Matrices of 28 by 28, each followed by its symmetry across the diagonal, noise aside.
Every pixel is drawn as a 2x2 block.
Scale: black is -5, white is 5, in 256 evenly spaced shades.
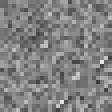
symmetric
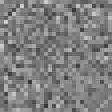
symmetric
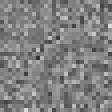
symmetric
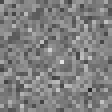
symmetric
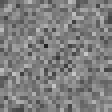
symmetric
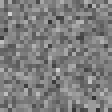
neither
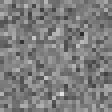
neither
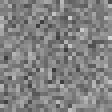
neither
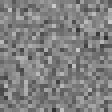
neither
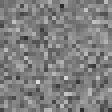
neither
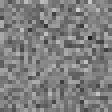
neither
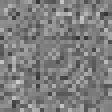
symmetric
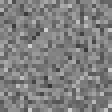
symmetric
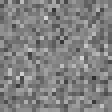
neither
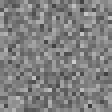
neither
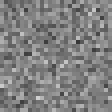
neither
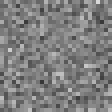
neither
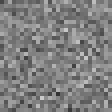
neither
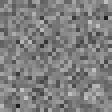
symmetric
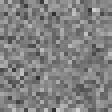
neither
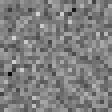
symmetric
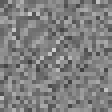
symmetric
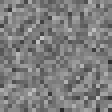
symmetric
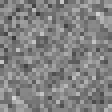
symmetric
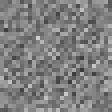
symmetric
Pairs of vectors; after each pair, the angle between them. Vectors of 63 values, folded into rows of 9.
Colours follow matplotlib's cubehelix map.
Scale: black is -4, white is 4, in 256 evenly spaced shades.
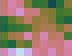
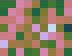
orthogonal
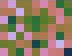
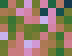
orthogonal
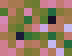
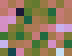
partly aligned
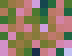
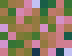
nearly parallel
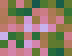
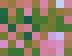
partly opposed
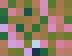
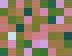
partly aligned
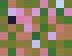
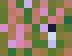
orthogonal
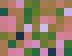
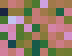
partly aligned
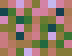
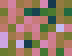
orthogonal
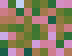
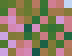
orthogonal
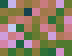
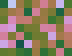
nearly parallel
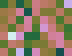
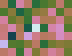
partly opposed
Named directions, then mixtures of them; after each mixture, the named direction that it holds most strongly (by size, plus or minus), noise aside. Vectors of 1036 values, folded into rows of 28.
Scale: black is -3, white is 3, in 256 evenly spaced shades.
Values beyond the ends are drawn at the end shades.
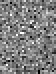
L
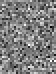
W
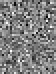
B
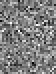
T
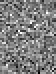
L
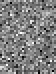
L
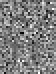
B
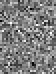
T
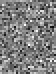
W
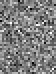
T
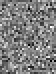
W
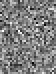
T
